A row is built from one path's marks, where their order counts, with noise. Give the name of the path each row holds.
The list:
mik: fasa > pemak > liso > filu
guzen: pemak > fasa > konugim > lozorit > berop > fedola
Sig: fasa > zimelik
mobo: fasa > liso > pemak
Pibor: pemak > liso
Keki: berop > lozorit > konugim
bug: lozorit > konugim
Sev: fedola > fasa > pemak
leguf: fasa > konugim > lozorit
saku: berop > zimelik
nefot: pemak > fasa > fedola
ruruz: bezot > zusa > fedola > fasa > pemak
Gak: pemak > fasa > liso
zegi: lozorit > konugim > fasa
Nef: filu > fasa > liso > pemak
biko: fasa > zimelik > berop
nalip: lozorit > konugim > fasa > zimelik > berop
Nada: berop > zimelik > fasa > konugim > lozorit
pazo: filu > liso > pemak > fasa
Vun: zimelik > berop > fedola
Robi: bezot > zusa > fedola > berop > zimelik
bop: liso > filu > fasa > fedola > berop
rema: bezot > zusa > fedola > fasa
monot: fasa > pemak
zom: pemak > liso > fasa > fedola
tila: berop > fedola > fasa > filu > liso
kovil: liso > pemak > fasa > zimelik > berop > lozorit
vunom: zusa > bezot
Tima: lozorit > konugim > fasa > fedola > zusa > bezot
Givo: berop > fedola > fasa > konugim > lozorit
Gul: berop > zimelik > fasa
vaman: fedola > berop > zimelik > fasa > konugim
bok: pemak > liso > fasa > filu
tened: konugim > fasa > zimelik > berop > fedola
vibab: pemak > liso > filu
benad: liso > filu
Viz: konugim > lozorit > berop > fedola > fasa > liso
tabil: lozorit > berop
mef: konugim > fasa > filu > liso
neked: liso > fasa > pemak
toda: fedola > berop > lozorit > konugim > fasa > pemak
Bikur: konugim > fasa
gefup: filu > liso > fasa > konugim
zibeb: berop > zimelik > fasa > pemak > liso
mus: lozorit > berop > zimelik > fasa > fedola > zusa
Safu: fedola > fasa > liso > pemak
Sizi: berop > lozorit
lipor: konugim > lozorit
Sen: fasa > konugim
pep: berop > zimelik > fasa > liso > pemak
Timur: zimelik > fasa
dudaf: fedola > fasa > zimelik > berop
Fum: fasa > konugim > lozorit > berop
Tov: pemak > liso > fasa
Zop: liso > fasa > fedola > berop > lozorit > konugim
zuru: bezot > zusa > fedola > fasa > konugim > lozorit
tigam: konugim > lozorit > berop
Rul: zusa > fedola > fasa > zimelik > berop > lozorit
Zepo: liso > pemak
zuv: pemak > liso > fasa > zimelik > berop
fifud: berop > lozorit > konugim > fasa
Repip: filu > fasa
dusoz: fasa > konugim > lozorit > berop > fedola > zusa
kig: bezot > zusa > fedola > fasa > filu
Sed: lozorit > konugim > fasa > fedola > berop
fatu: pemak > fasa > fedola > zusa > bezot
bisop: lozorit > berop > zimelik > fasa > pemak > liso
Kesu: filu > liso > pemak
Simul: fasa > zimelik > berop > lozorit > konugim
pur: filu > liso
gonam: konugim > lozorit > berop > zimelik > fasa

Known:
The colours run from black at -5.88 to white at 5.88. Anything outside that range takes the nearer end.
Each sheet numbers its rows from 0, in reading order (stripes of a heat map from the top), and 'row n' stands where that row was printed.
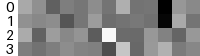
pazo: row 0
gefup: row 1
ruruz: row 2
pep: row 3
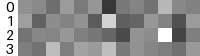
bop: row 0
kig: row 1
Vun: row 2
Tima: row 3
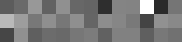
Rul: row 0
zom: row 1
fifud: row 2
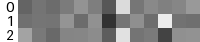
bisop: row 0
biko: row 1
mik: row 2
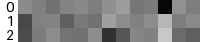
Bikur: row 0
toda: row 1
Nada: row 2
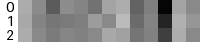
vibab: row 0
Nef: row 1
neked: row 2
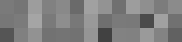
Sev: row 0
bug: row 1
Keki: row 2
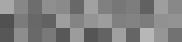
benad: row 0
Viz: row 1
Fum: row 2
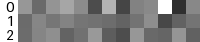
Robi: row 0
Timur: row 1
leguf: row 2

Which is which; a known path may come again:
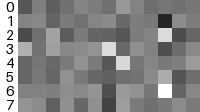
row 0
gonam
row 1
Repip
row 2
vaman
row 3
fatu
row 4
bisop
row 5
Gul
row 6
tened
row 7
zuv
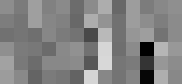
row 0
Safu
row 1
Sev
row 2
zibeb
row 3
mef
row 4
mik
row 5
Pibor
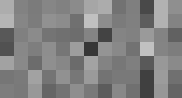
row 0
Kesu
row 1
Zepo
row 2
Keki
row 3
nalip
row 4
benad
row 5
bug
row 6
Sen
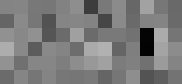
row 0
kovil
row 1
Zop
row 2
gefup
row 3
vibab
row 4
monot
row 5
Timur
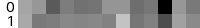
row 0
Tov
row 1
mobo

